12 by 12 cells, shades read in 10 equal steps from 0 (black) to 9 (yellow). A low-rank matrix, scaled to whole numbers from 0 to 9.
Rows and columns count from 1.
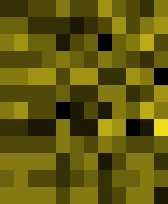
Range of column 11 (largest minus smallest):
6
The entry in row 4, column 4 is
4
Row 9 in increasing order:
3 3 3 3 3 3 3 4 4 4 5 5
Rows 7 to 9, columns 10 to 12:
4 7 5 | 0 1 9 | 3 3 4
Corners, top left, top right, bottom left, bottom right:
2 5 5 1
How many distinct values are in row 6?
5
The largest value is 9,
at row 8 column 12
